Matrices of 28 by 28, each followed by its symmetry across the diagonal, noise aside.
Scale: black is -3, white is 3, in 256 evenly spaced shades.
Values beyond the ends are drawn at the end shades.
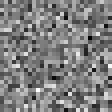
antisymmetric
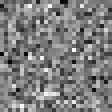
neither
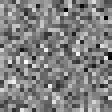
neither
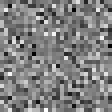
antisymmetric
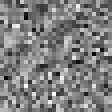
antisymmetric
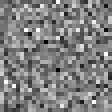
neither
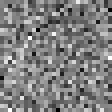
antisymmetric
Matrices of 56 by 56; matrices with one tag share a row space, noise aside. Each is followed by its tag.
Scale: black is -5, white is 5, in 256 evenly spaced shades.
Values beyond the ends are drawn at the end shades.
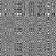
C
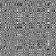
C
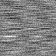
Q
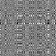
C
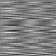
Q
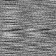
Q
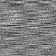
Q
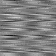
Q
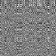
C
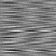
Q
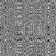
C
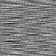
Q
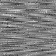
Q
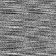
Q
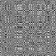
C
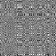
C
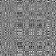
C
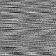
Q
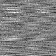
Q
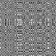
C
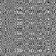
C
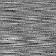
Q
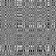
C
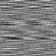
Q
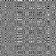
C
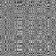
C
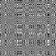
C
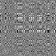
C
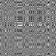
C
